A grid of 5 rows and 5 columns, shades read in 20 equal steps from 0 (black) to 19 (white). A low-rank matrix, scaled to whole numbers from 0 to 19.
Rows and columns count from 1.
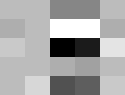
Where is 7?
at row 5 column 4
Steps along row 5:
up down up up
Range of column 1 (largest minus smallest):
2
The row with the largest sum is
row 2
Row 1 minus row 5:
0 -2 4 3 -1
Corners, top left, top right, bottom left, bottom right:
14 14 14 15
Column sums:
70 72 48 50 73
